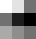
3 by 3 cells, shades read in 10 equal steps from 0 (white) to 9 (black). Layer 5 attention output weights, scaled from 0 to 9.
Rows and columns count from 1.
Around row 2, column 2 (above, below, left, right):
1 4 5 9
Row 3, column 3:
5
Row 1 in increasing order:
0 1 5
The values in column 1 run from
0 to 5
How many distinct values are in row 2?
3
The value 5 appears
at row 1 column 3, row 2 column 1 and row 3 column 3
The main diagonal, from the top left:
0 8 5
